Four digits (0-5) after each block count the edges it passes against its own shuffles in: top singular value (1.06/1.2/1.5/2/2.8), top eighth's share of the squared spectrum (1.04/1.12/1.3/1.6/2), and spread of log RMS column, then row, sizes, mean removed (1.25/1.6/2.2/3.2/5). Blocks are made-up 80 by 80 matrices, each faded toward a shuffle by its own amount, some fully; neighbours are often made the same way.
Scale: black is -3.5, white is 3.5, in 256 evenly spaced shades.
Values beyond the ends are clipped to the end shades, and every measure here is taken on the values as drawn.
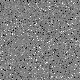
2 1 0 0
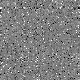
3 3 1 0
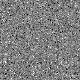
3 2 0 1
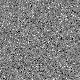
2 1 0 1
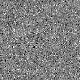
3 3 1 1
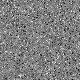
0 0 0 0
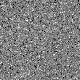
2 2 0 0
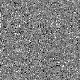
3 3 1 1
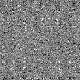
3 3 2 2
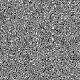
3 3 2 2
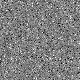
0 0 0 0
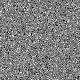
1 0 0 0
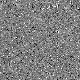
3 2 1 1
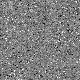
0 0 0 0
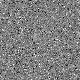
2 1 0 0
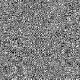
4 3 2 2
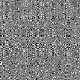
4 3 2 2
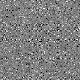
4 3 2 2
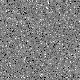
3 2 0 1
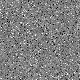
1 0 0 0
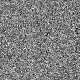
0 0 0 0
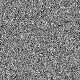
2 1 0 0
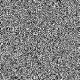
3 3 2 1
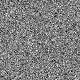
1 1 0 0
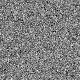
0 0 0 0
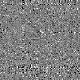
4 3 2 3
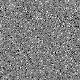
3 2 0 1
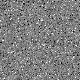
2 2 0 1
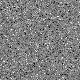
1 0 0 0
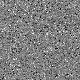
2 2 0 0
